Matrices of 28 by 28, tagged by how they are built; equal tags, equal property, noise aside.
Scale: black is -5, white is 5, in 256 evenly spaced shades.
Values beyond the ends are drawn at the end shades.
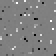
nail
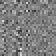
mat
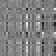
mat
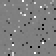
nail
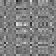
mat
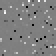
nail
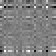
mat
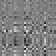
mat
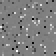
nail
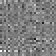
mat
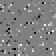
nail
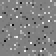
nail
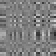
mat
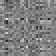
mat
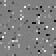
nail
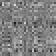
mat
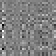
mat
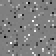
nail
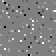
nail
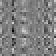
mat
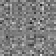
mat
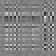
mat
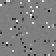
nail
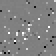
nail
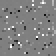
nail
